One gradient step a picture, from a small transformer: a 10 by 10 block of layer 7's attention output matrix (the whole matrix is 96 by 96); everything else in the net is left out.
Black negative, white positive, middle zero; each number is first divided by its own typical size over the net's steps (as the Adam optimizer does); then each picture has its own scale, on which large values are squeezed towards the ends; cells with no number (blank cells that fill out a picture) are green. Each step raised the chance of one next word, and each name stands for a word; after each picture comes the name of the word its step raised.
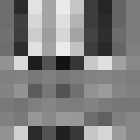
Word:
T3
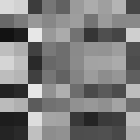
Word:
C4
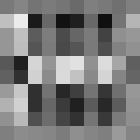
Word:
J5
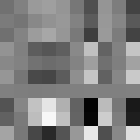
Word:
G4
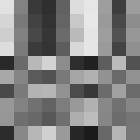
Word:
T3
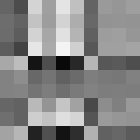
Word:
T3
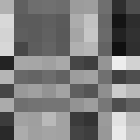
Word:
T3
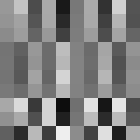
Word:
G4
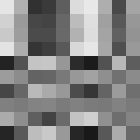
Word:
T3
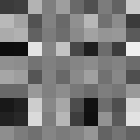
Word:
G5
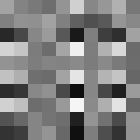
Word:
C4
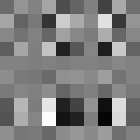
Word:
G5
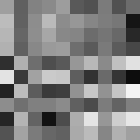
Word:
J5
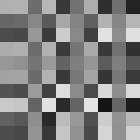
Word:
C4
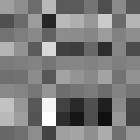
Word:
G5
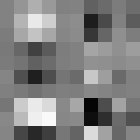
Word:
G4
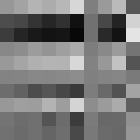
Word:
C4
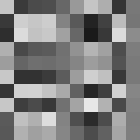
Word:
C4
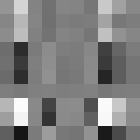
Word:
G4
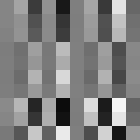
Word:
G4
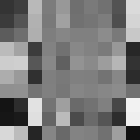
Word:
G4
